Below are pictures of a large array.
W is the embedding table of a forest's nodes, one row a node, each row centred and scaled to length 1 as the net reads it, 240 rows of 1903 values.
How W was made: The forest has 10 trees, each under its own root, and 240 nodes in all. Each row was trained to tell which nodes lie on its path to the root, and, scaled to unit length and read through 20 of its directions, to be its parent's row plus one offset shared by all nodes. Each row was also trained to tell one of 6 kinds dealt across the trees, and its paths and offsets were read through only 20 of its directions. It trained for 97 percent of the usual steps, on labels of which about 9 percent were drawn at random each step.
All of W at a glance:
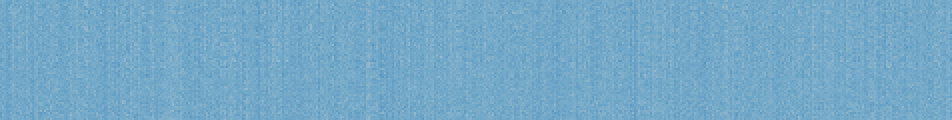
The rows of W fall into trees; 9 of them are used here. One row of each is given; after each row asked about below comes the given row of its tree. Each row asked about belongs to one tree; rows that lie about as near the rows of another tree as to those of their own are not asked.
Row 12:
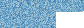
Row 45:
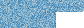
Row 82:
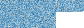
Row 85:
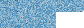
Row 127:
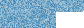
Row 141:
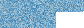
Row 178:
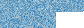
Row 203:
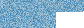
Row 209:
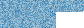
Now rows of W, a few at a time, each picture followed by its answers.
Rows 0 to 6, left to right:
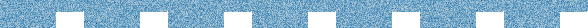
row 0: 82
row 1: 85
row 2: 141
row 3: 203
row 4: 127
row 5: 85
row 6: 209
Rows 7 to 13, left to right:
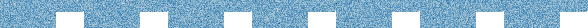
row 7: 209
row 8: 127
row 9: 85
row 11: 85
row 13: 12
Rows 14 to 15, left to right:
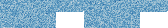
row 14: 203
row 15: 209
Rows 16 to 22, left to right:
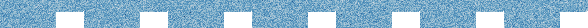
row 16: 82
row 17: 12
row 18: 203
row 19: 178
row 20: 127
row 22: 178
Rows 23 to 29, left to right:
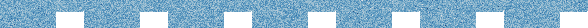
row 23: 127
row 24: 12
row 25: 203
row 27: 12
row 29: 12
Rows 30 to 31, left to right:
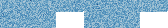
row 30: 209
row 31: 82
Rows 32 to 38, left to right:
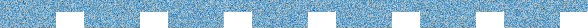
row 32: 178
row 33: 178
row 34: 82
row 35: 12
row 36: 12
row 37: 141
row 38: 178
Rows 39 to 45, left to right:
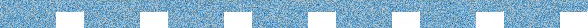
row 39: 82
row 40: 203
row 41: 178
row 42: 85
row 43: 178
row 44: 82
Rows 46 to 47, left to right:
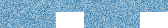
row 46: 82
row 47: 203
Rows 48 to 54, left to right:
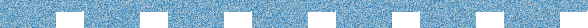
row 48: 203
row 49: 127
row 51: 85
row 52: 45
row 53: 85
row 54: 178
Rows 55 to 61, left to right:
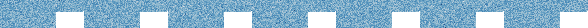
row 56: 85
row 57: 141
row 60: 82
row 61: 85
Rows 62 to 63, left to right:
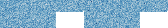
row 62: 85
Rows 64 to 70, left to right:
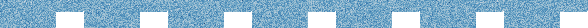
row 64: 178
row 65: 45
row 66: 203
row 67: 127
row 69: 178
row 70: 127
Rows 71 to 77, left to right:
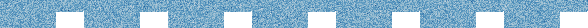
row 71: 12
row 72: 178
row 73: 178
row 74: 203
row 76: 141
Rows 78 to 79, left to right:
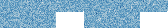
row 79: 85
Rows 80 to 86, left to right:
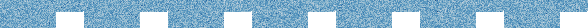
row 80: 141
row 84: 85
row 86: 178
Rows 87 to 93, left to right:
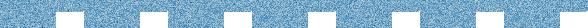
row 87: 82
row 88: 85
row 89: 85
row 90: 203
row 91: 85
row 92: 127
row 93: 203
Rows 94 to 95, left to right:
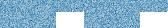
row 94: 178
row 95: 178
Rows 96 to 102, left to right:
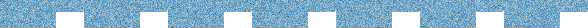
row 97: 178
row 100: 203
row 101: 127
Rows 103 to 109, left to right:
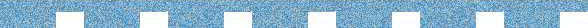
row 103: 209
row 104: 12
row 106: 203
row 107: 85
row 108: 127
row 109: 85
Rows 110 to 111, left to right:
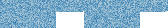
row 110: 45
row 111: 209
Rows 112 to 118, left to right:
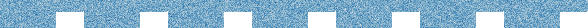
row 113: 209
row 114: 127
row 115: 85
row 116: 178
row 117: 127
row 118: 85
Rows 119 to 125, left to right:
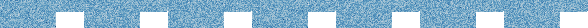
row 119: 85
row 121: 85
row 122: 85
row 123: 12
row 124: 12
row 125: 82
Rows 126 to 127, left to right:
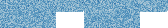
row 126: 127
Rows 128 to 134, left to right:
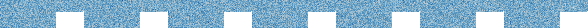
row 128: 85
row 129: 82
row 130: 127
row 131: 85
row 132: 127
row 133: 127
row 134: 82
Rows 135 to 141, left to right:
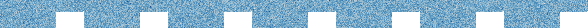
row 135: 12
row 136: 178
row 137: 127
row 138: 203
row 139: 178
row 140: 12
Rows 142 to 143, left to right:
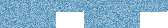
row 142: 85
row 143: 203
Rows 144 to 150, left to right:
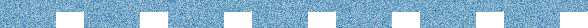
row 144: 82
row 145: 82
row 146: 178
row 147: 203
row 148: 85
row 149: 203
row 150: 203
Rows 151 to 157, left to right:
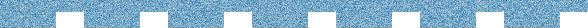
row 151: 85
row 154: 178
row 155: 203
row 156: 127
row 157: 85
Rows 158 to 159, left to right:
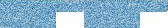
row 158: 45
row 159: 209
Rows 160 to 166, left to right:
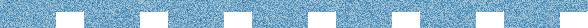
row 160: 203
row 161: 127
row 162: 12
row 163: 141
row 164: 85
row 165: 127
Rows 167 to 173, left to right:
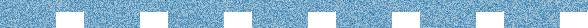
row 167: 12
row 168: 12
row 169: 82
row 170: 178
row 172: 209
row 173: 127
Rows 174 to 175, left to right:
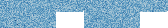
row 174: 127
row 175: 12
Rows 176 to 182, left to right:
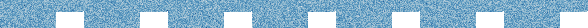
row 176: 82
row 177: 12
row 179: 178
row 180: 141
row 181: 141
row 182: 203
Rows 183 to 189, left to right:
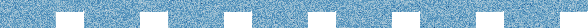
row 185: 178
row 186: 203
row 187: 209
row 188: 82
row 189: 82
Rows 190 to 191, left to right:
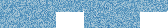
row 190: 45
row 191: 127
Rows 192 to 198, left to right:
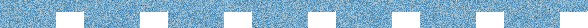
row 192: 178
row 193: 127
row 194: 127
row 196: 127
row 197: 203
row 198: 12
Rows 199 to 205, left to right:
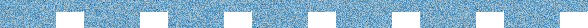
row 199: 12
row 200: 178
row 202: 82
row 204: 178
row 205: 85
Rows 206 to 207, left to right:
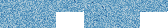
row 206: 178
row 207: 203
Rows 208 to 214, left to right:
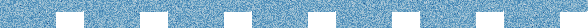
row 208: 85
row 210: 209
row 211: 45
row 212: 12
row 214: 85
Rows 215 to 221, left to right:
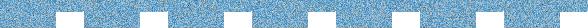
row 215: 141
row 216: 127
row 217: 12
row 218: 203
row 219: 178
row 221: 178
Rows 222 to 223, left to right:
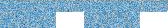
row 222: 82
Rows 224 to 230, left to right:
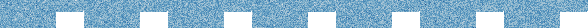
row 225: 12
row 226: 127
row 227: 203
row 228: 12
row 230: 127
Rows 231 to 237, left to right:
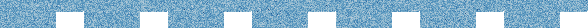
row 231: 203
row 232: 127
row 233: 12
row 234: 127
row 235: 178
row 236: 178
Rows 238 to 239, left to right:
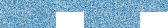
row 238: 127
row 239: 82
